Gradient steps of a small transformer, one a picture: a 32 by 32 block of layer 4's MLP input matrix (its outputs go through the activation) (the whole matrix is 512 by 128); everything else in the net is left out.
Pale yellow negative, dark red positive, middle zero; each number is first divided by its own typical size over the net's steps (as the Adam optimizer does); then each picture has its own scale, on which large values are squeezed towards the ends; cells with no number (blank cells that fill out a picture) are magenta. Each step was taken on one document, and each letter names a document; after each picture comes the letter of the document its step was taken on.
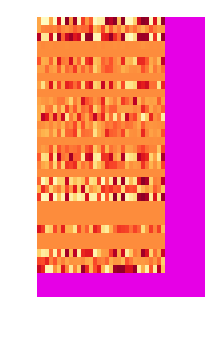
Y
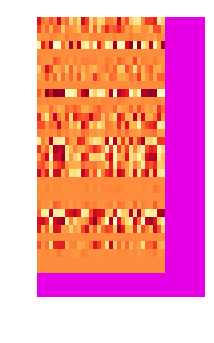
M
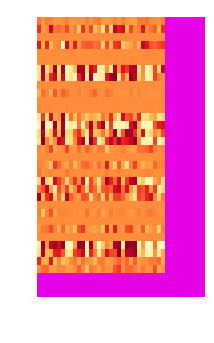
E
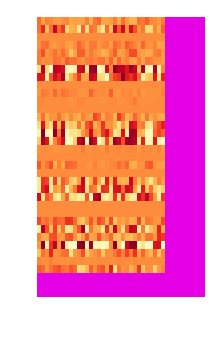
E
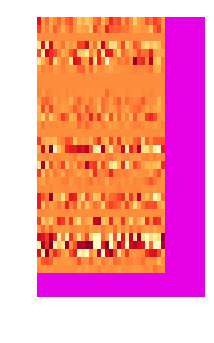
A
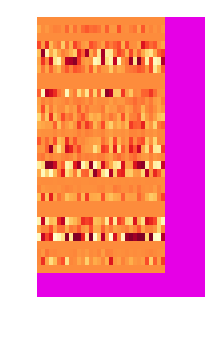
A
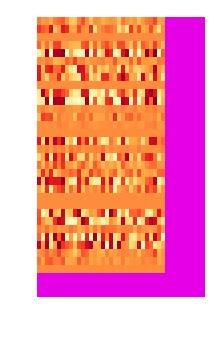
M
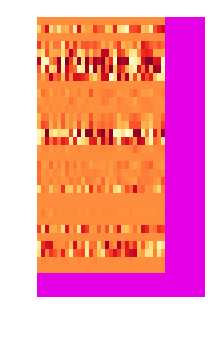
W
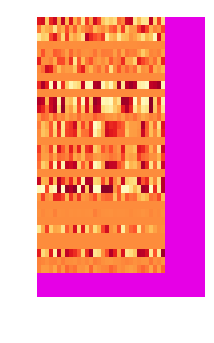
Y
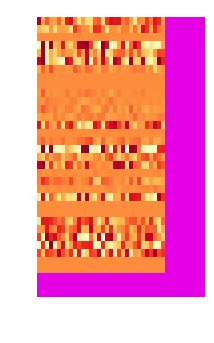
A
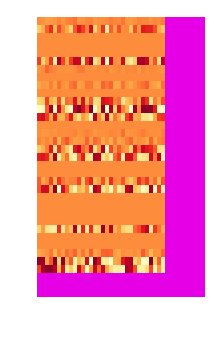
Y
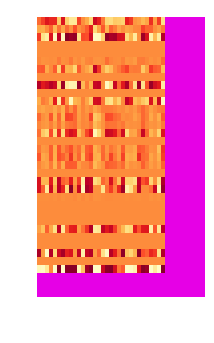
Y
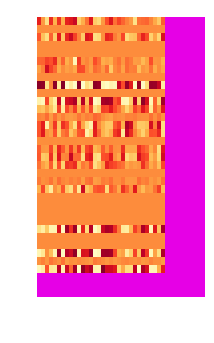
Y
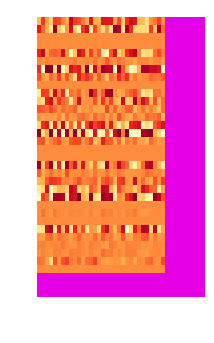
W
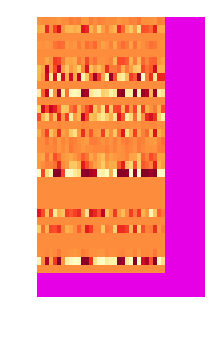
M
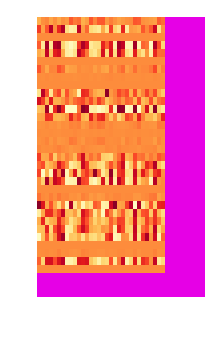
M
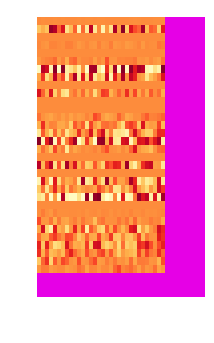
E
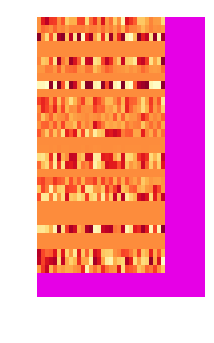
Y
